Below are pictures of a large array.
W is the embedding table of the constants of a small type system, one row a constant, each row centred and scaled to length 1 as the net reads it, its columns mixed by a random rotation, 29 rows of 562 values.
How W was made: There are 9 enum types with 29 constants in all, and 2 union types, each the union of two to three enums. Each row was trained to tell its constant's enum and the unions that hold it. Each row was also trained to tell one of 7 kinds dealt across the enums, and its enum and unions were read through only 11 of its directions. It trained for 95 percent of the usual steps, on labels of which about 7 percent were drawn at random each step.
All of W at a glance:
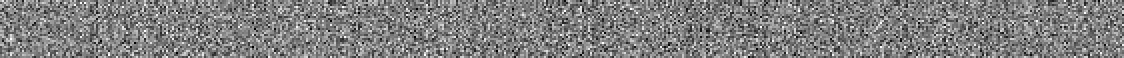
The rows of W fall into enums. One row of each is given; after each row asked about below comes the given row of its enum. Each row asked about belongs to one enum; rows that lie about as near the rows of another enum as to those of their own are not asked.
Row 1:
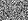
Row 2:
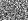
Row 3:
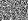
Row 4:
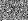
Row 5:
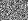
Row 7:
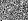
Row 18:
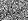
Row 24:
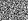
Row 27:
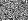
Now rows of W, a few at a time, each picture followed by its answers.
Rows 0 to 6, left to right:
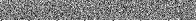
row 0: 2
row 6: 18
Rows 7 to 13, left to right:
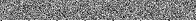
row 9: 1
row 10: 7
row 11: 1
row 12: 18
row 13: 1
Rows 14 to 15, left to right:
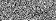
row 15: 18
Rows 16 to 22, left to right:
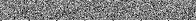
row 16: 3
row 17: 2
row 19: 4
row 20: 4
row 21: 27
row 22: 3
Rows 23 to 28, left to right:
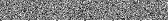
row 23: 1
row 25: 3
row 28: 18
